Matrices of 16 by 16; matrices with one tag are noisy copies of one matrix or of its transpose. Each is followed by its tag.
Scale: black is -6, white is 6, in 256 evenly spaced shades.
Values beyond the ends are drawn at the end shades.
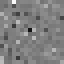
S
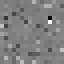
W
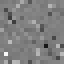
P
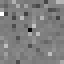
S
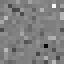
P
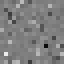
P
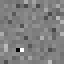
W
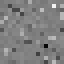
P
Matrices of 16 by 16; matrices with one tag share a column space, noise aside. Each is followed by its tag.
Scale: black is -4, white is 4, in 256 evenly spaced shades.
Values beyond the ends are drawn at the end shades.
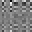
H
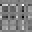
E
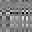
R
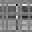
E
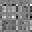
E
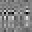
R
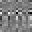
R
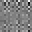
H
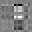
E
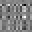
E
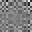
H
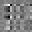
E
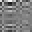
H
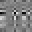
R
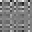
H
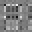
E
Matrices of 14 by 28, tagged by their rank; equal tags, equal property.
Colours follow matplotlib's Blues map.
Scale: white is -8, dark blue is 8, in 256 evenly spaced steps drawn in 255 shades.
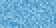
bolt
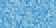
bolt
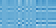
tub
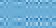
tub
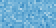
bolt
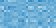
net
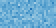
bolt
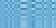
tub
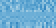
net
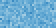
bolt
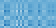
tub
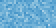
bolt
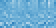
net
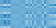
tub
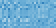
net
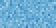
bolt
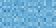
net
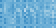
net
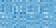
net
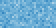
bolt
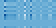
tub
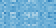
net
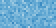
bolt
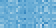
net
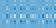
tub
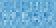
net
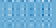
tub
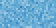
bolt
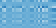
tub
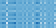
tub
